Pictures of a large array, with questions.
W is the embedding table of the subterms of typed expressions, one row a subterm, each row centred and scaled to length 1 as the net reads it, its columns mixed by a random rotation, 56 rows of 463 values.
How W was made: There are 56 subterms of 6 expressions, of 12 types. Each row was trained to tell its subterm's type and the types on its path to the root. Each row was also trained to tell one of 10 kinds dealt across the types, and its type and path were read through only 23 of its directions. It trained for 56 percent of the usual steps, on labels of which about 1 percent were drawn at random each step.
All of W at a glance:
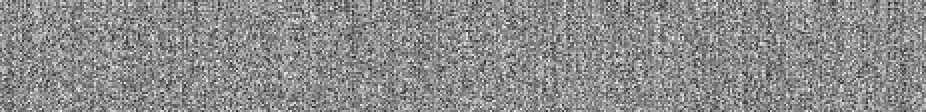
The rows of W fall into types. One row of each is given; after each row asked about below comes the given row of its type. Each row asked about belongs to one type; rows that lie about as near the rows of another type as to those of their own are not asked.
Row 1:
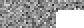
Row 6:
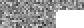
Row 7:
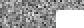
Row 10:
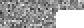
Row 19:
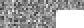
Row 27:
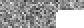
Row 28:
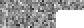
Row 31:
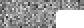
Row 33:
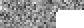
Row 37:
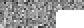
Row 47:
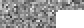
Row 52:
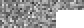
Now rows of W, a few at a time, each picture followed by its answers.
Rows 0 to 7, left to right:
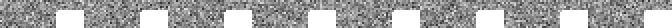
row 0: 7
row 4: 1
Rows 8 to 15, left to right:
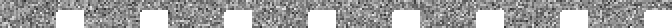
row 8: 27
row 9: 33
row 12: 28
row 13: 31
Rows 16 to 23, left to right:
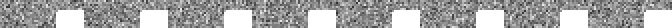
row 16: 31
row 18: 19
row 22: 6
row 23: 33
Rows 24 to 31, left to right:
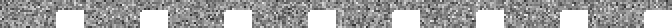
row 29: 52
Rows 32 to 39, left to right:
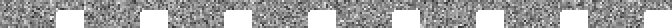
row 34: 7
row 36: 31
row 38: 28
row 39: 37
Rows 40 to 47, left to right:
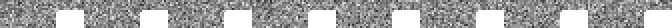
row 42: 52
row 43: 52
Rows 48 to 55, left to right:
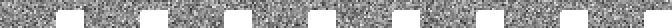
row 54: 37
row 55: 7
